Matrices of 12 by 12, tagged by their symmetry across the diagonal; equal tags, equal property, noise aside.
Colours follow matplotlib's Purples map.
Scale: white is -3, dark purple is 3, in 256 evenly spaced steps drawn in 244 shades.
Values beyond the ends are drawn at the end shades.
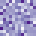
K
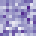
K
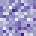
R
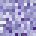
R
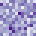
R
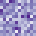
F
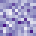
R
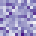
K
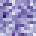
R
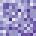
F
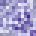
F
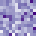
K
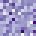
K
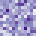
R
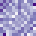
F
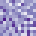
K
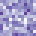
R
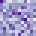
R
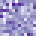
K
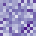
F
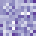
F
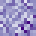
F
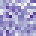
R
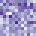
R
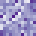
F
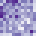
F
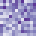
K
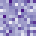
K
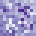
K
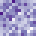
F
